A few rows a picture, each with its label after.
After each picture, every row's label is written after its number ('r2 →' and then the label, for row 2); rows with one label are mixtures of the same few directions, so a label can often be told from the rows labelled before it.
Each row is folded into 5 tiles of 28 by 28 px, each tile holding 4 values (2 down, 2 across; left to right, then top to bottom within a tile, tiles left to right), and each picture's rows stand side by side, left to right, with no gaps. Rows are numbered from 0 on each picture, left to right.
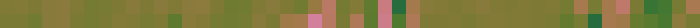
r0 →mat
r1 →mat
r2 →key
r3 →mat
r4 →mat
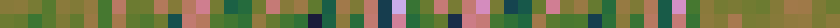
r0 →key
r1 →mat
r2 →key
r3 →mat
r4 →key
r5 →mat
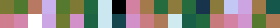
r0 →key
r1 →mat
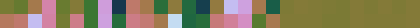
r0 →key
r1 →mat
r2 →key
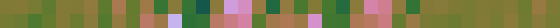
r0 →key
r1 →mat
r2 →mat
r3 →key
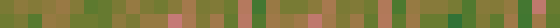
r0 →mat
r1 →key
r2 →key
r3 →key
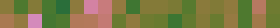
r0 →mat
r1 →key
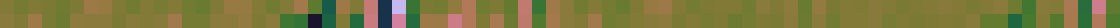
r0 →mat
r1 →mat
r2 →key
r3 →key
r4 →mat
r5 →key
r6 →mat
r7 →key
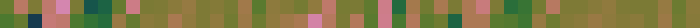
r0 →mat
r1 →key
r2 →key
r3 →mat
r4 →key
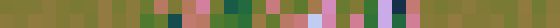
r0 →key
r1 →mat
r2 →key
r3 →key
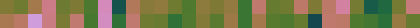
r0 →key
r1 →key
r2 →mat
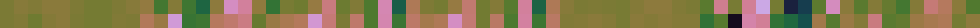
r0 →mat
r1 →mat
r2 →key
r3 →key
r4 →mat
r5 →mat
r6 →mat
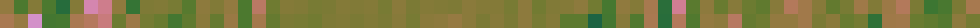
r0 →mat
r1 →key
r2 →key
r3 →key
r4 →key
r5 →mat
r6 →mat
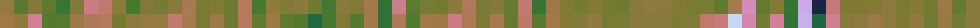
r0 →mat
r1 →key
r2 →key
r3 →key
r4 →mat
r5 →key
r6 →key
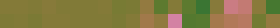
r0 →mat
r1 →mat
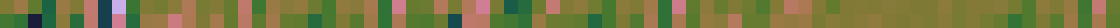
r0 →key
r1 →key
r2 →key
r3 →mat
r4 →key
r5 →mat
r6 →key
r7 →key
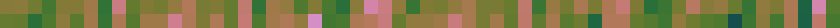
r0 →key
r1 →key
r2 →mat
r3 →key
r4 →mat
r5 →key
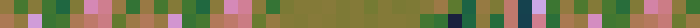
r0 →mat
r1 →mat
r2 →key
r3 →key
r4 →mat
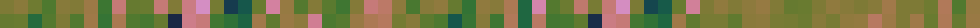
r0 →key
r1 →mat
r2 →mat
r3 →key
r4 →mat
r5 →mat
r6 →key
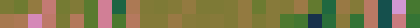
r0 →key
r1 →key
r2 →key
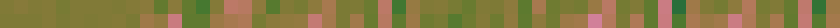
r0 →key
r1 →mat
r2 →key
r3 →key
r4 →key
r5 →key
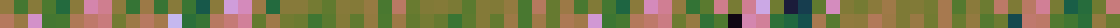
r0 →mat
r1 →mat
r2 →key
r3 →key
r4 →mat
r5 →mat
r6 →key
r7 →mat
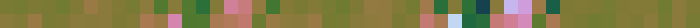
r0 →mat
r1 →mat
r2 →mat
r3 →mat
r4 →key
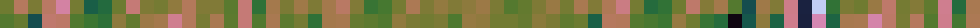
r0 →mat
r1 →key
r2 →mat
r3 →mat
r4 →mat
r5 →key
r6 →key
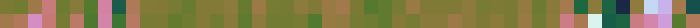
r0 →key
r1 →key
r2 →mat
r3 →key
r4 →mat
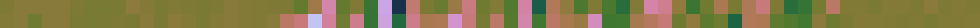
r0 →mat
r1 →mat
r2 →key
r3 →key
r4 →mat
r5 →mat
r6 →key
